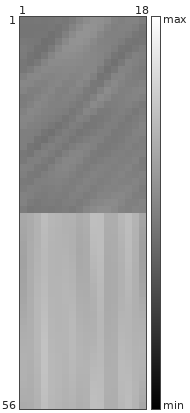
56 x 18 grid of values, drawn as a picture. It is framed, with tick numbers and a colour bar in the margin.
It is made of 2 by 1 panels. Panel 1,1: middling, slanting up to the right, faint in contrast. Panel 2,1: high, streaked downward, faint in contrast.
